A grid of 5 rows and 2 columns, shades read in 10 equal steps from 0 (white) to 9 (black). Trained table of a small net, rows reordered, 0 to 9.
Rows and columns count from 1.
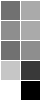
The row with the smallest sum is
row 2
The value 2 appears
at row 4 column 1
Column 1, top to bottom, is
5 4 5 2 0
